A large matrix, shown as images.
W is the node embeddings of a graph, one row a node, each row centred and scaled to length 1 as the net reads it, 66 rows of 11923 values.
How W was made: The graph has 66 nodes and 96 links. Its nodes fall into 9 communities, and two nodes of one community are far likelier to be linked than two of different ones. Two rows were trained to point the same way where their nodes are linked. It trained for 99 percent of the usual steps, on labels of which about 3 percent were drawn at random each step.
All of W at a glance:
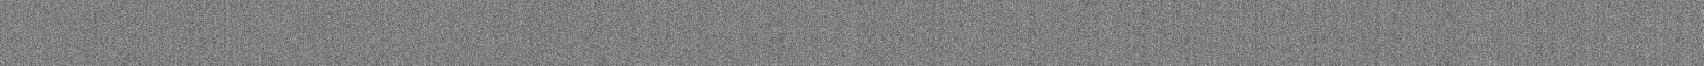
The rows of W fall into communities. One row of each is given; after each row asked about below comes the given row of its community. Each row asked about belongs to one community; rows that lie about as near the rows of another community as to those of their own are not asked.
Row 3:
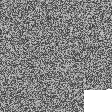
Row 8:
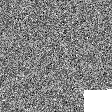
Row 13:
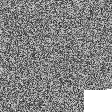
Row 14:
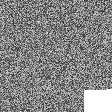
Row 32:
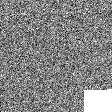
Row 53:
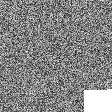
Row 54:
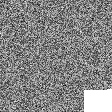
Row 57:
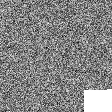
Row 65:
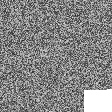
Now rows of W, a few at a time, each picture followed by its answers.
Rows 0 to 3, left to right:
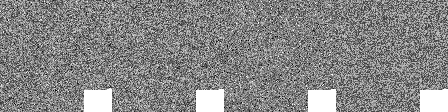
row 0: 13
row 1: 14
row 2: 65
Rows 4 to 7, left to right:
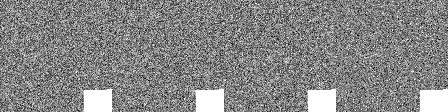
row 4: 65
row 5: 65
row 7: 65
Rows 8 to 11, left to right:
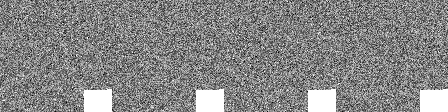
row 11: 14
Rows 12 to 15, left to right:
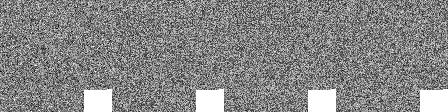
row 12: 13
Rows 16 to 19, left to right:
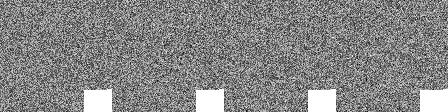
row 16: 54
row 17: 54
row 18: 14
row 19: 32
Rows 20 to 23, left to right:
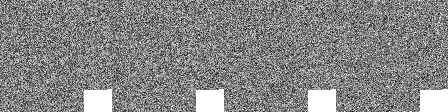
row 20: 53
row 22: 53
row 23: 3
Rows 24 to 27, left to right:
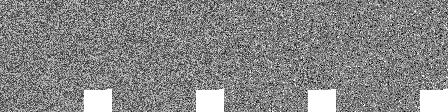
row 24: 13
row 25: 54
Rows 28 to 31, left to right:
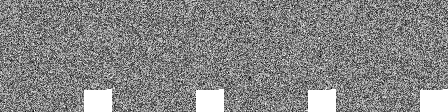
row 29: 8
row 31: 14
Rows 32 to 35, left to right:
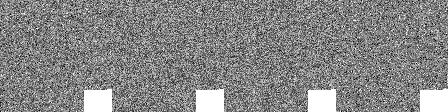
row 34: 53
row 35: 3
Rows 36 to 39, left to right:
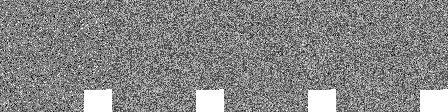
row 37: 8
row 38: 8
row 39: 8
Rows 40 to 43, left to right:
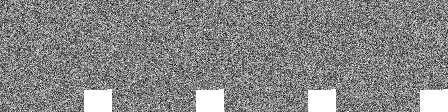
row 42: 8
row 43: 14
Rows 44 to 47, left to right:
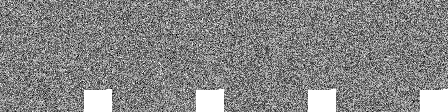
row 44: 57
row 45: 13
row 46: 13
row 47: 13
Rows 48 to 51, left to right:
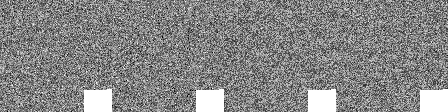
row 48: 65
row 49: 8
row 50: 32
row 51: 57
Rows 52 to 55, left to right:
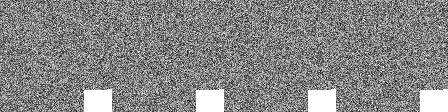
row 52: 65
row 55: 53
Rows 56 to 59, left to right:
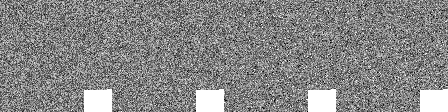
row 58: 3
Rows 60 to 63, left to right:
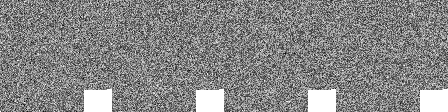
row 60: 32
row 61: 57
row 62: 8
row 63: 14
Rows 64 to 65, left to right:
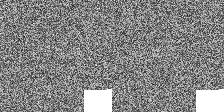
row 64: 14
